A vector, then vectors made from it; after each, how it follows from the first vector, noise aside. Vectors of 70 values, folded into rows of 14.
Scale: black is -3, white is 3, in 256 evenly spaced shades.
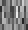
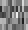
sign-scrambled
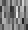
copied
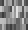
sign-scrambled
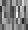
copied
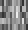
sign-scrambled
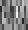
copied
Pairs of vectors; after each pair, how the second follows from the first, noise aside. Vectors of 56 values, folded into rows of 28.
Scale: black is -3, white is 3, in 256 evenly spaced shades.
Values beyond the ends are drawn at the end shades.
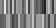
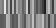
copied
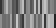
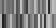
wrapped around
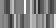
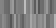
shrunk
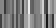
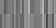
shrunk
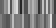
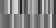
copied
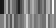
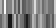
wrapped around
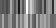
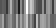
copied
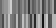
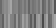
shrunk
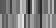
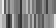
wrapped around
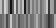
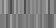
shrunk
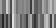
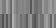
shrunk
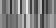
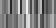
copied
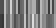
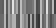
wrapped around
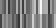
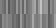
shrunk
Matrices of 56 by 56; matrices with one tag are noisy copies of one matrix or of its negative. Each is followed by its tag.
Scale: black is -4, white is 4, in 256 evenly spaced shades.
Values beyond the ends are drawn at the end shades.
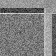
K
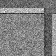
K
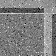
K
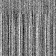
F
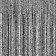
F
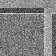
K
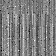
F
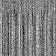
F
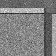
K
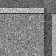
K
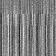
F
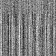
F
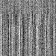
F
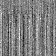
F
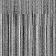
F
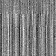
F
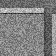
K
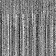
F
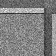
K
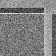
K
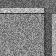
K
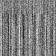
F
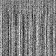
F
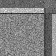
K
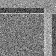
K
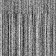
F
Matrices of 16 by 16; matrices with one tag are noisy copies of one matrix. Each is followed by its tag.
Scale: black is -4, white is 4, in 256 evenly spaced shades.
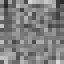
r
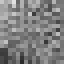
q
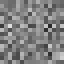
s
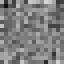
r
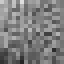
q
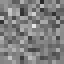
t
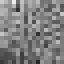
q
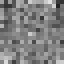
r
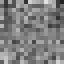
r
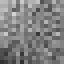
q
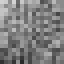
q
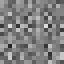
s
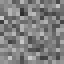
t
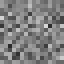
s
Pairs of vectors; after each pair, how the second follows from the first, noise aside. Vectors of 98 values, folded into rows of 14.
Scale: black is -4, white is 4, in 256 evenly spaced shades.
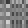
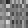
copied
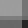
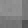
shrunk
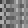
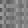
shrunk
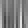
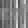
wrapped around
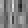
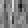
copied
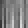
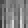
copied
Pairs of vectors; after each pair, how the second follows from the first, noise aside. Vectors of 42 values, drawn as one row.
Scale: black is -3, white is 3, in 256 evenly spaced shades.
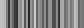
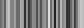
reversed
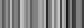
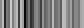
wrapped around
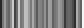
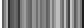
reversed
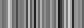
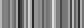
wrapped around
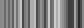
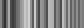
reversed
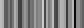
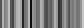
wrapped around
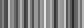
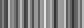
copied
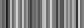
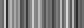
reversed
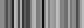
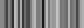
copied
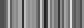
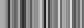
sign-scrambled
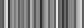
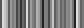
reversed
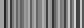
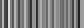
reversed
